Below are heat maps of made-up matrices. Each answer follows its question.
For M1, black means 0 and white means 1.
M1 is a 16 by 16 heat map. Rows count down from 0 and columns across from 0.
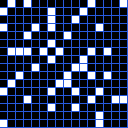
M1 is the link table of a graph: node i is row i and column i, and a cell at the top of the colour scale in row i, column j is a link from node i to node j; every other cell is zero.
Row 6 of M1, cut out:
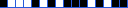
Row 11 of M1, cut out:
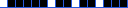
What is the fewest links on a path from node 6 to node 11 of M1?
1
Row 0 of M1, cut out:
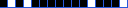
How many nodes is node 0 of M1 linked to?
4
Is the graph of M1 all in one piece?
yes
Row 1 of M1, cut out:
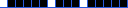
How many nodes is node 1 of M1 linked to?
3
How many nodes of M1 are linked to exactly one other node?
2
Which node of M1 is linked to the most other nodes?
node 6
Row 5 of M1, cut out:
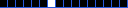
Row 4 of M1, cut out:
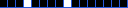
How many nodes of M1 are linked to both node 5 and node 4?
0
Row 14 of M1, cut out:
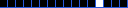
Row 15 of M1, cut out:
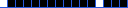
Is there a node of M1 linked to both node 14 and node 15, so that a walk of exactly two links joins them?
yes
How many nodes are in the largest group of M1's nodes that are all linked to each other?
2
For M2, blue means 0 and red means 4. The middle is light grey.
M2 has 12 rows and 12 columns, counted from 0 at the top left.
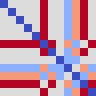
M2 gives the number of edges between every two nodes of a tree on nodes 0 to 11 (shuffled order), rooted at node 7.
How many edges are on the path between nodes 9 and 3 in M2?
3
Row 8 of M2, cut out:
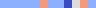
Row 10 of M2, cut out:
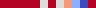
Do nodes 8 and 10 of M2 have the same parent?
no
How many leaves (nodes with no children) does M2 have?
9
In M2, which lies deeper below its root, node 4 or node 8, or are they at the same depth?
node 4
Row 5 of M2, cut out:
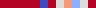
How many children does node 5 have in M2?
0
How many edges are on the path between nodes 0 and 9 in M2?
3
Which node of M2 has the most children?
8
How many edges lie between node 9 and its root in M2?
1
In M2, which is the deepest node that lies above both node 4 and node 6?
8
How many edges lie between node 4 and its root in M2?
2
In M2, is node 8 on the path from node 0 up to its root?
yes
